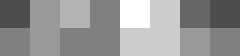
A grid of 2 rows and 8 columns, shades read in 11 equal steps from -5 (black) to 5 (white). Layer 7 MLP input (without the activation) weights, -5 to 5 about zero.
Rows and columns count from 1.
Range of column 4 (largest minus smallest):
0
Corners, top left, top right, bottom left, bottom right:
-2 -2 0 0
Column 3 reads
2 0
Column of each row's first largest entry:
5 5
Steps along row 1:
up up down up down down down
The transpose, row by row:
-2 0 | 1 1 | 2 0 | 0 0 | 5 3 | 3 3 | -1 1 | -2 0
